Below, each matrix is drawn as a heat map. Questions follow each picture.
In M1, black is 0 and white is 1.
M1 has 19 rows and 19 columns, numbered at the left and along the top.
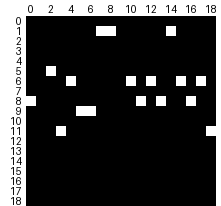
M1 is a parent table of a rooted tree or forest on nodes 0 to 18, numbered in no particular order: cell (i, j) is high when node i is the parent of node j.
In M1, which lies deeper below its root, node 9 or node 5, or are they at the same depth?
node 5
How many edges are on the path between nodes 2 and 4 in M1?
4
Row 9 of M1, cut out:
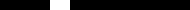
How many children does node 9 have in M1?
2
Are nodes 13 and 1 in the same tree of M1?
yes
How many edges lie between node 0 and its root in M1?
2
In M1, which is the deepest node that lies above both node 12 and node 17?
6
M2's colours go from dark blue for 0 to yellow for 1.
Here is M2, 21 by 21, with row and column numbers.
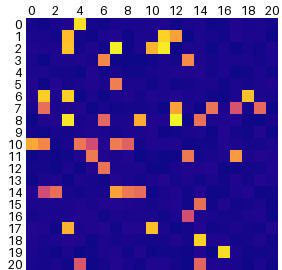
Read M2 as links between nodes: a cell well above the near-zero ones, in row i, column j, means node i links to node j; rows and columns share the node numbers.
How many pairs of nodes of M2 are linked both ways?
2
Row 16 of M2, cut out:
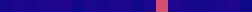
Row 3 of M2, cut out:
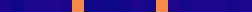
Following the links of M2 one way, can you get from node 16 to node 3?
no
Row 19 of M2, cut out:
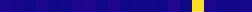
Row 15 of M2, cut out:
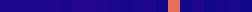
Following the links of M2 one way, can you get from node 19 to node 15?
no
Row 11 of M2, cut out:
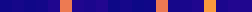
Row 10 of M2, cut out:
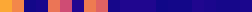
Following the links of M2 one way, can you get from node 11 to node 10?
yes
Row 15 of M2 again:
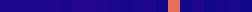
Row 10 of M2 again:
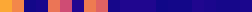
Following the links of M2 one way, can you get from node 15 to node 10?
yes
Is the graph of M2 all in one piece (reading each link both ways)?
yes
